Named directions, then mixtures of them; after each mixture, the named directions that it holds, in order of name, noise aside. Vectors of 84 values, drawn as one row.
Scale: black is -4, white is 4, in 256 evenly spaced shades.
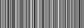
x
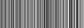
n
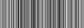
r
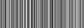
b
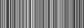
b, r, x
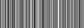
x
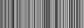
n, x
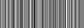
b, r, x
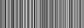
b, n, x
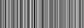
b, x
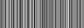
b, n, x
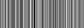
b, r, x
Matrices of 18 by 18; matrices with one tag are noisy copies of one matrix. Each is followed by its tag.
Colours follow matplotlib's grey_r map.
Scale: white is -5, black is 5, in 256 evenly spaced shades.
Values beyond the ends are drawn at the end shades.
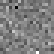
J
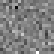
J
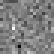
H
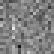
H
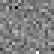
J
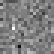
H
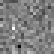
H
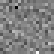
J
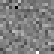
J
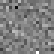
J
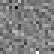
J
